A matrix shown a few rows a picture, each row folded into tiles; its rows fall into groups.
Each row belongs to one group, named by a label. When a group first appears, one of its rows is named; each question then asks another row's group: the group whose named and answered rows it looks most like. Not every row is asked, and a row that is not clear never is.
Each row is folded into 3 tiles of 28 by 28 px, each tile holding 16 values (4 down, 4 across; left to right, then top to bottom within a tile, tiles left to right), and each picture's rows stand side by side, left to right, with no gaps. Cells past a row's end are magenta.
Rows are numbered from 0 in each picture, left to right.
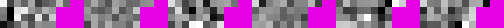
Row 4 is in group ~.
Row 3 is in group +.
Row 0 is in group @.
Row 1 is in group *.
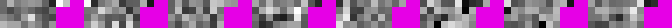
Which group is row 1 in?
+
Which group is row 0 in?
~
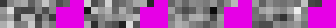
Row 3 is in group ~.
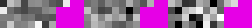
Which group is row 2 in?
@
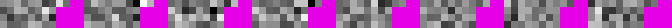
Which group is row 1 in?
~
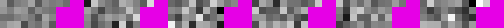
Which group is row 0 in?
+
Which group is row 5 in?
~
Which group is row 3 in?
*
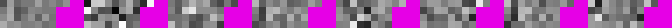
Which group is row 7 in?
+
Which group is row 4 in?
+
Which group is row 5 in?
~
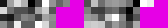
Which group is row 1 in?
~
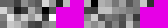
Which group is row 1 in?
+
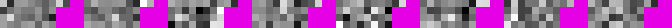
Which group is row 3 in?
*
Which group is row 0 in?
+
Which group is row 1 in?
~
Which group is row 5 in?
~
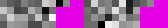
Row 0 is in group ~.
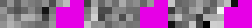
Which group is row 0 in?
~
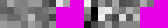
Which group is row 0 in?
~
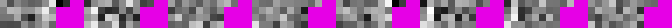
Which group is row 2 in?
+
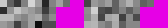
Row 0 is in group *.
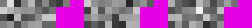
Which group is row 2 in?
*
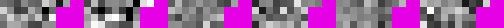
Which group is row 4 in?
*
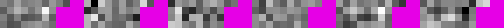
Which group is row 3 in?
+
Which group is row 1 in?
+
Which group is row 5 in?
~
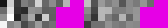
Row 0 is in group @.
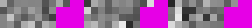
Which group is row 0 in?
+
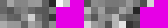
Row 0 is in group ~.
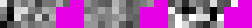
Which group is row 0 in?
@
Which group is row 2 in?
~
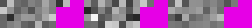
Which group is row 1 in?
+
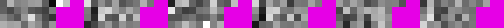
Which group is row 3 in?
@
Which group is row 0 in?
~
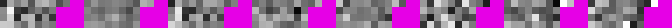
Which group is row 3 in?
~
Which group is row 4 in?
+
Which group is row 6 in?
~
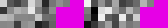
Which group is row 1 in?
@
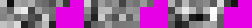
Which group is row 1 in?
@
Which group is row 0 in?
+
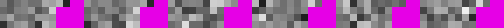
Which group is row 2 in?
+
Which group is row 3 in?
+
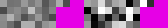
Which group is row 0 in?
+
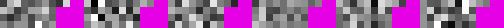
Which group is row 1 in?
+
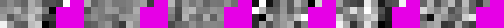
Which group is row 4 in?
*
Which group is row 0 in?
*
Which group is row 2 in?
@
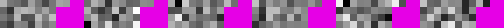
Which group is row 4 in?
+
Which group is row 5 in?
+
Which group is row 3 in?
@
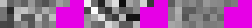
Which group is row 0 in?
@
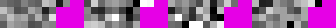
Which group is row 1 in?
~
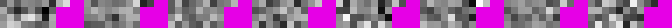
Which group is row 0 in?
~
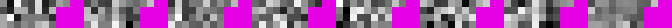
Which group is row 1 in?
*
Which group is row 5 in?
@
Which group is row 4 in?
@
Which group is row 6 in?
*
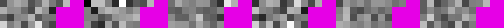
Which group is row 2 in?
~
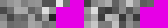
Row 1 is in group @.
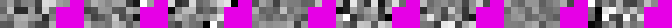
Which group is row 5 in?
+
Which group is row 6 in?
+
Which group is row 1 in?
~
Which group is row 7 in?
@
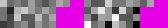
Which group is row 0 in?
@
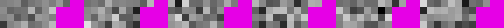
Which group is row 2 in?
+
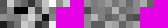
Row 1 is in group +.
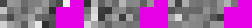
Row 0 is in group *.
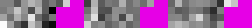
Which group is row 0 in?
*
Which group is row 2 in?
~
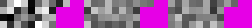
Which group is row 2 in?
+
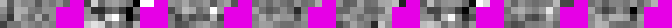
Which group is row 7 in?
~
